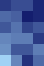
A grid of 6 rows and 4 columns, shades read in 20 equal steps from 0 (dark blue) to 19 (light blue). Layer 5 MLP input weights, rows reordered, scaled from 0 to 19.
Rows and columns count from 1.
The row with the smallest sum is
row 1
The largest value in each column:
19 11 10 10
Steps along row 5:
down same up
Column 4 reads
1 1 6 3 10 8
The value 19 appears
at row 6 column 1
